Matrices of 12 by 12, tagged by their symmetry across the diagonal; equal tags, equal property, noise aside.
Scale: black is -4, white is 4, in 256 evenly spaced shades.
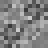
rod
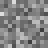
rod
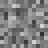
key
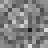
rod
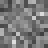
rod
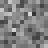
rod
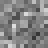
rod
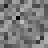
rod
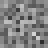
rod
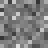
rod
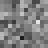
key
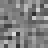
key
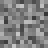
key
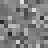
key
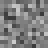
key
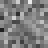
key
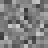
key
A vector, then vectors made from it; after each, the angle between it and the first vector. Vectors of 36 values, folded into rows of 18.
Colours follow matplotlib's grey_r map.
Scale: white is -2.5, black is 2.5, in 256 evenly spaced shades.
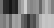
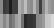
nearly parallel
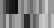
nearly parallel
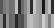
orthogonal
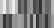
partly opposed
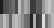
partly aligned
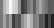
nearly opposite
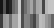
partly aligned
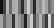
orthogonal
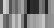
orthogonal
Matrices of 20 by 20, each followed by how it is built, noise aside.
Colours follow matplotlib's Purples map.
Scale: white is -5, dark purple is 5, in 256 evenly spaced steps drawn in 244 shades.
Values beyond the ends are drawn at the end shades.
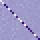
diagonal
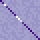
diagonal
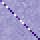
diagonal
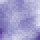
smooth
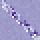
banded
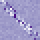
banded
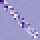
banded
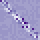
banded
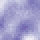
smooth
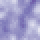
smooth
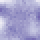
smooth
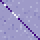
diagonal
